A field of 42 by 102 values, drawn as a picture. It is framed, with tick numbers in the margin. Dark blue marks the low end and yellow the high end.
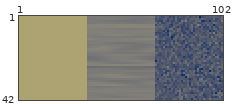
It is made of 1 by 3 panels. Panel 1,1: high, flat. Panel 1,2: middling, streaked across, faint in contrast. Panel 1,3: low, fine-grained.
